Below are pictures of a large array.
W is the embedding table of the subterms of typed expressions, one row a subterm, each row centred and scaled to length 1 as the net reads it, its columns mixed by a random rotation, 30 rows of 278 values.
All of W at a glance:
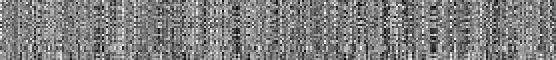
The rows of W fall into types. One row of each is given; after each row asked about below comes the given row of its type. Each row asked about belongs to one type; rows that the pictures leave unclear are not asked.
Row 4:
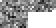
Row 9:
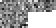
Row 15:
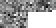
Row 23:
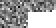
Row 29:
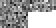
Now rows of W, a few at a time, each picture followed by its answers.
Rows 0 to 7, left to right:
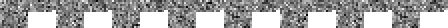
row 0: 29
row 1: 15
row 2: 9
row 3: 4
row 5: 15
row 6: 15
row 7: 4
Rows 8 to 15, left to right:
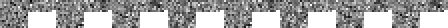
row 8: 29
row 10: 15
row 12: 9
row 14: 4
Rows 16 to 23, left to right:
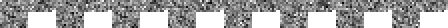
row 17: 29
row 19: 4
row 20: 15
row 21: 15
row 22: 4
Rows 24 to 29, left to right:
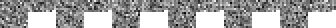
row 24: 23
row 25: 4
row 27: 29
